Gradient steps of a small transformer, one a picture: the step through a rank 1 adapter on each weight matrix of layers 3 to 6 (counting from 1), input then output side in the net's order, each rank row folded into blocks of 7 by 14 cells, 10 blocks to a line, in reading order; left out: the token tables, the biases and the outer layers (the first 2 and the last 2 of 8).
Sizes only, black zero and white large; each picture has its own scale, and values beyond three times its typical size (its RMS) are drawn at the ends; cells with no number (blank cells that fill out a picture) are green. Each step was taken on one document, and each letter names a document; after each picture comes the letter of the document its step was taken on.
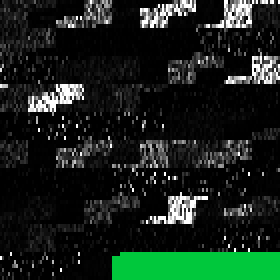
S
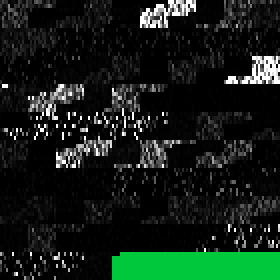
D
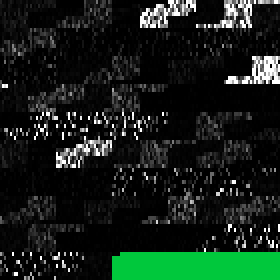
D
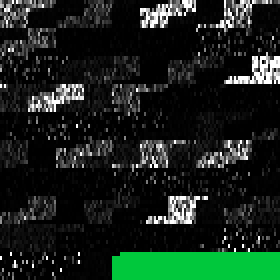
S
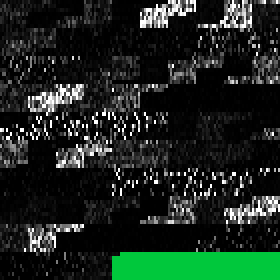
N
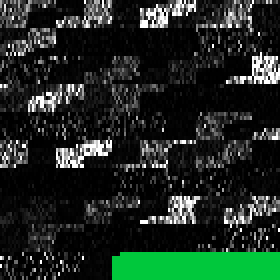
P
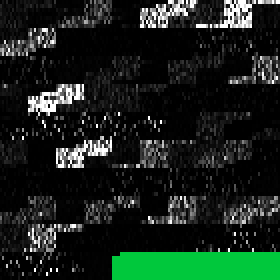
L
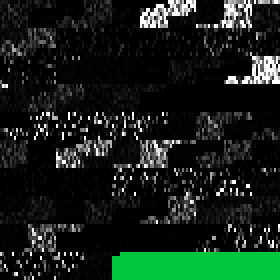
D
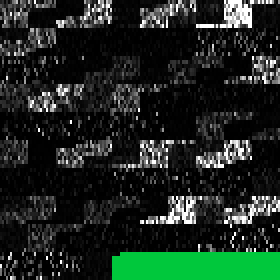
P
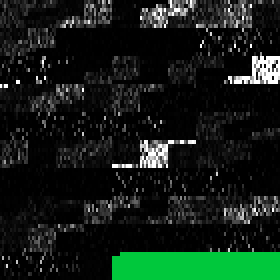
L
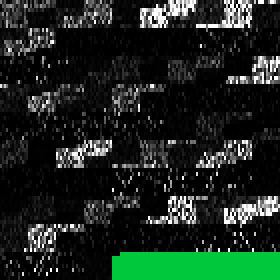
L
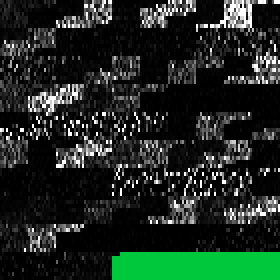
N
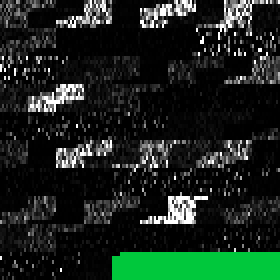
S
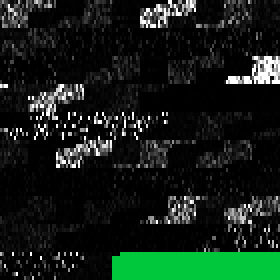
D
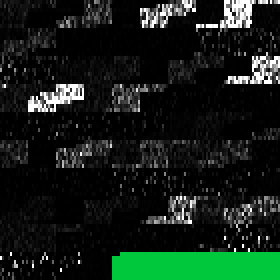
S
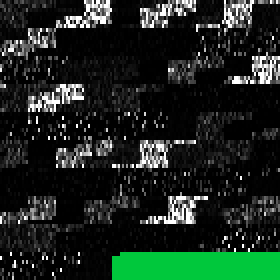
S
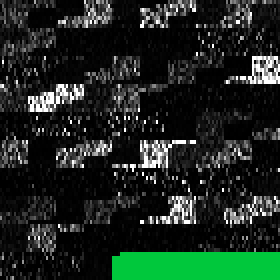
P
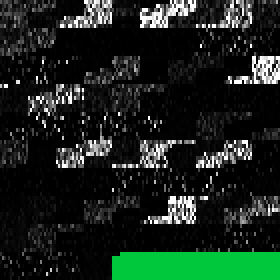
L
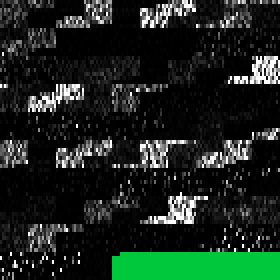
S
